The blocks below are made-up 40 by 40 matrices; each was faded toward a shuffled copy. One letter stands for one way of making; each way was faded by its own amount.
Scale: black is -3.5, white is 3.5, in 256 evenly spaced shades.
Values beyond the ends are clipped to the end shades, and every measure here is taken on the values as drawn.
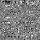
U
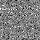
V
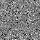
V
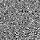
U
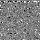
U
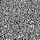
V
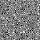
U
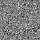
V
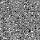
U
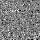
V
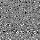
V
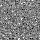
V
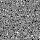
V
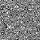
U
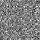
U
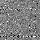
U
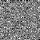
U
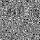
U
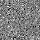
U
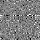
U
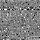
U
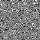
V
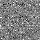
V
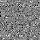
U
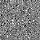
U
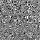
U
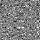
U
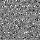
V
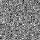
U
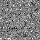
V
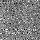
V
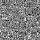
U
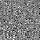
U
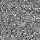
U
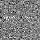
U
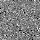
V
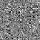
U
